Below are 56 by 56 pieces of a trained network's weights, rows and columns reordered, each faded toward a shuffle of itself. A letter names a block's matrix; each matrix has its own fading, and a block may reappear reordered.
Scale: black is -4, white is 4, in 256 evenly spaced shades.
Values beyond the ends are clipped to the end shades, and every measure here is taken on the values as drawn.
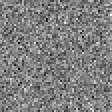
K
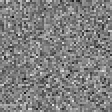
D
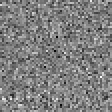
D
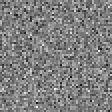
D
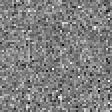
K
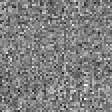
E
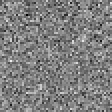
E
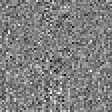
K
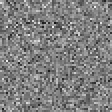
D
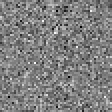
K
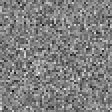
D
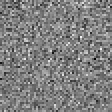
D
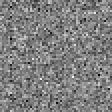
K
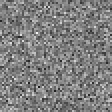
D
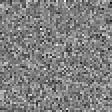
D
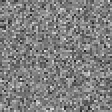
D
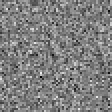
E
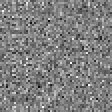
K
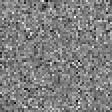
K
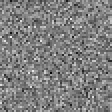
D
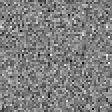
K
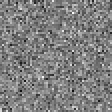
D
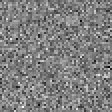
D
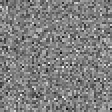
E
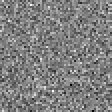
K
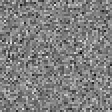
D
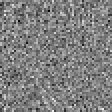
E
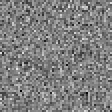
E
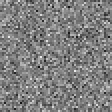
D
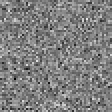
E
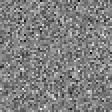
E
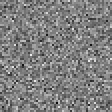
D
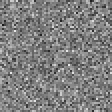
D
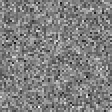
D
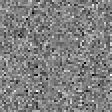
K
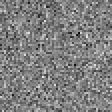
D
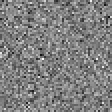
D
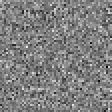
E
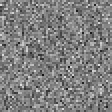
D
